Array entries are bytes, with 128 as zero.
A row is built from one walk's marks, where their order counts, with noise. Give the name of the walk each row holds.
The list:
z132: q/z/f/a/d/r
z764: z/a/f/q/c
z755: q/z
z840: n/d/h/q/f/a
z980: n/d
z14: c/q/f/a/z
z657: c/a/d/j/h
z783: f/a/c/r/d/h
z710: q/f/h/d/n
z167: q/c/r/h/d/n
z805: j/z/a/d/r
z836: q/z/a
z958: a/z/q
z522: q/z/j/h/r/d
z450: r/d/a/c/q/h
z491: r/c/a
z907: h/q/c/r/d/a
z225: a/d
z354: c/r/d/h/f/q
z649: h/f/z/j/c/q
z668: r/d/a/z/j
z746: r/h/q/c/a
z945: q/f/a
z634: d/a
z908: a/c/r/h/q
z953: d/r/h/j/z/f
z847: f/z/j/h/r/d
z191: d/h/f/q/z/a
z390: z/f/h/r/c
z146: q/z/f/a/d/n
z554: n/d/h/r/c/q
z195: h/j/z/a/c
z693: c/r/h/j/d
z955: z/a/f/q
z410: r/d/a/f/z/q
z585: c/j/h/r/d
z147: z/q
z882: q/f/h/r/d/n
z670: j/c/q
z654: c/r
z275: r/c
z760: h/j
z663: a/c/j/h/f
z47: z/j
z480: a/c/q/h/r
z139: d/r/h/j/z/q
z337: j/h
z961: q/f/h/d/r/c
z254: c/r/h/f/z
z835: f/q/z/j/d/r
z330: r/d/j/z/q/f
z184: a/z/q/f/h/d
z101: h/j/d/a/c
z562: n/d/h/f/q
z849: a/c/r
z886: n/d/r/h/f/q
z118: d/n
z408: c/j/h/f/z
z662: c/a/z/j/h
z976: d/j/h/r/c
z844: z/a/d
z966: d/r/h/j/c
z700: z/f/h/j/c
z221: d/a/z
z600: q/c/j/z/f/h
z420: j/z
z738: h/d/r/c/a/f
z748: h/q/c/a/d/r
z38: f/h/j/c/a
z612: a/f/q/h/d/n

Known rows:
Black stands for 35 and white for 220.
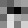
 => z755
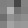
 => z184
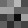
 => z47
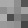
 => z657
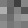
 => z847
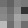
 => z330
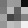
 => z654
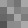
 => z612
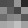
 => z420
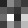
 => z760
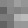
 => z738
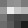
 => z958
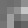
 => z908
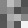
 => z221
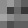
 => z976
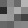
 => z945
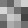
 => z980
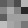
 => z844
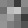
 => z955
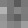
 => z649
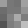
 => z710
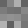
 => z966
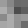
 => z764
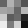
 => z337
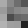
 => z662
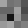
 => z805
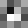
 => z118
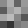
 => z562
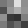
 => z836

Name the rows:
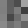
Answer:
z522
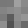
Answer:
z953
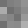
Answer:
z38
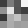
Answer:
z225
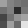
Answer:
z14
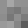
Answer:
z450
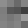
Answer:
z195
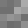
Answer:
z354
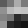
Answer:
z147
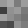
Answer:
z840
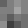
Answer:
z139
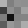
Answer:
z748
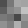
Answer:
z746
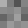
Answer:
z146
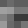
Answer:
z670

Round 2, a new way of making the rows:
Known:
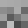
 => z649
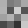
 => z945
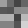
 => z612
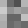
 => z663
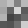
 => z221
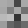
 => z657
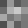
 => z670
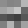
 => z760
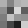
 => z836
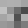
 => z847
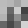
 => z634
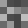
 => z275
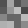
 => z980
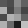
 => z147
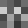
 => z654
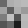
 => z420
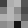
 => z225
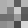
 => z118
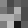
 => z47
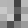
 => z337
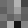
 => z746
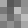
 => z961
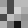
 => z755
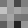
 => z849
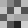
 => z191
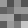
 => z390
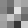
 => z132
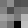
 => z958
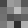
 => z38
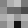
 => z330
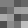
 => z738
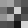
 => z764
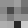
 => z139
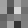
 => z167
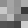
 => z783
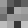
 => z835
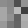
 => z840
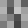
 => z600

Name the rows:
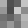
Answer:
z710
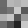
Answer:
z805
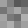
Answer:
z554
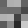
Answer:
z410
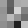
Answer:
z146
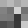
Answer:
z195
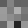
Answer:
z908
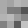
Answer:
z882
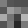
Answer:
z491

